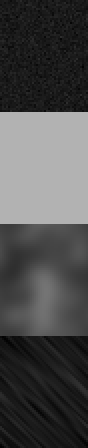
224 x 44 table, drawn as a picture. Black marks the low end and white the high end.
It is made of 4 by 1 panels. Panel 1,1: very low, fine-grained, faint in contrast. Panel 2,1: high, flat. Panel 3,1: low, smooth. Panel 4,1: very low, slanting down to the right, faint in contrast.
